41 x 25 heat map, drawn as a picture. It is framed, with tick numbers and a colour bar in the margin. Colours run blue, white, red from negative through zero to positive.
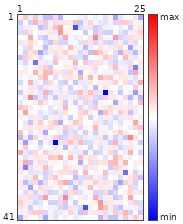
The grain is fine, like static. There are no regular stripes. Overall the values sit about 50% of the way up the scale. There is no seam. A half turn leaves it unchanged. There is no overall slope.
